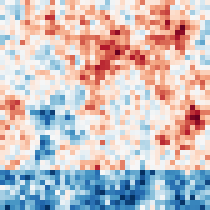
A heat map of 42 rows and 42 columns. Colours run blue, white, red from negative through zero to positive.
Grain: blotchy. Average level on the scale: 50%. Seam: horizontal, 80% of the way down, the top part higher.
